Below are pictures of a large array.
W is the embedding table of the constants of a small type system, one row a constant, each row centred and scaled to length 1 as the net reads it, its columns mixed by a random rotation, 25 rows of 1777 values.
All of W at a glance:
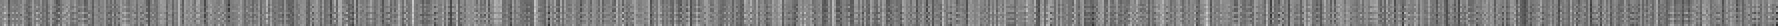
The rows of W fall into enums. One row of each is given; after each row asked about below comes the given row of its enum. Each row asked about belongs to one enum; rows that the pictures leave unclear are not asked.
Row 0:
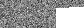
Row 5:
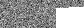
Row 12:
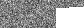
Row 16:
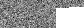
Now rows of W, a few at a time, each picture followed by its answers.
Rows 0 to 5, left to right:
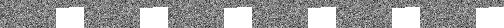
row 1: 5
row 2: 0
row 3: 5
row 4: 16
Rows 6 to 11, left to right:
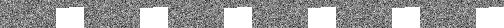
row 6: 12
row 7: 0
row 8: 16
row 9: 5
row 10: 5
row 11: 5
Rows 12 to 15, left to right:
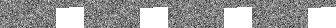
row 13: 12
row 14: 0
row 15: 0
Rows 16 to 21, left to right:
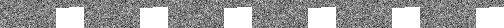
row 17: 5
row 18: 12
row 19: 12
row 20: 5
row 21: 0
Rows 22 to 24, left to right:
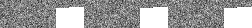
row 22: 0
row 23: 12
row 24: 12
